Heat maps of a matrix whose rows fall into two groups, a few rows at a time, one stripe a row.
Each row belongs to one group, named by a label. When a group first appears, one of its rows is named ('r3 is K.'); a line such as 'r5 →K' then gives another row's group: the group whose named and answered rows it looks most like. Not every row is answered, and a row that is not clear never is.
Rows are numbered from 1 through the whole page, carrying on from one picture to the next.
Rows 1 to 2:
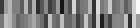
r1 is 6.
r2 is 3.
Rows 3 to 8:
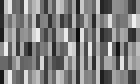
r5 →3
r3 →3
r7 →6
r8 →3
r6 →6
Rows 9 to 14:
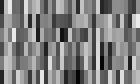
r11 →6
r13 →3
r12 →3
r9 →3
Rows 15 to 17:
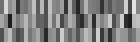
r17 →3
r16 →6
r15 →3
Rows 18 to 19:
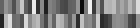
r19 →3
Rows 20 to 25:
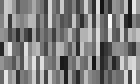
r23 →3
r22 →6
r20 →3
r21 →6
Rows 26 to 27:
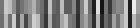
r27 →3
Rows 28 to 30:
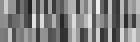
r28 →6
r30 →6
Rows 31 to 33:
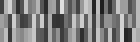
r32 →6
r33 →6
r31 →3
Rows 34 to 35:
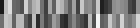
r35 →6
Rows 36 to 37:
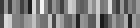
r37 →3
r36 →6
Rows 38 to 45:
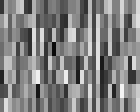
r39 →6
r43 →3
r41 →6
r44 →6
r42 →3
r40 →6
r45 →6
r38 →6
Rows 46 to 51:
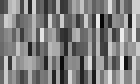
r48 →6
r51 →6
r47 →3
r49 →6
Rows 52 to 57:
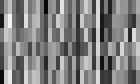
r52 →3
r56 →3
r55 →6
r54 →3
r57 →3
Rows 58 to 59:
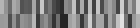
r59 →6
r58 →6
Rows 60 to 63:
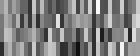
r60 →6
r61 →6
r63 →6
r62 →3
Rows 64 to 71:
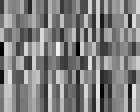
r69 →3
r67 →3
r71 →3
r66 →6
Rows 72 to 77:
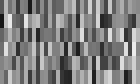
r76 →6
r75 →3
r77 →6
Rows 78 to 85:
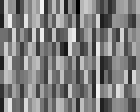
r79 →3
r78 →3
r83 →3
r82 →3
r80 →6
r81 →6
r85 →3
